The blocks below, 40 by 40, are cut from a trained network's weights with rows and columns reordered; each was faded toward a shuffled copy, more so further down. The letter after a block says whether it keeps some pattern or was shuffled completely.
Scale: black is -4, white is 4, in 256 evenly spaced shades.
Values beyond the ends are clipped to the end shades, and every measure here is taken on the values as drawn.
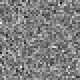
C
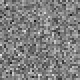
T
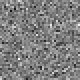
T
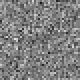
T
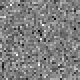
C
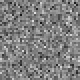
C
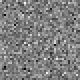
C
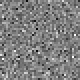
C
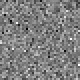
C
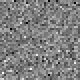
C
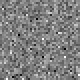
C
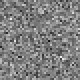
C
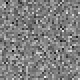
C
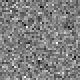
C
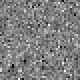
C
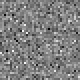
C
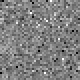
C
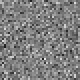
C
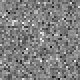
C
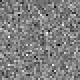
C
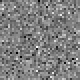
T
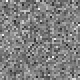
C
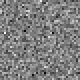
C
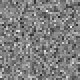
T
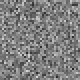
C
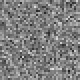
T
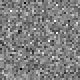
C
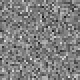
C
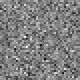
T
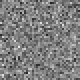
T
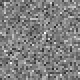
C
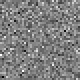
C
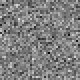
T
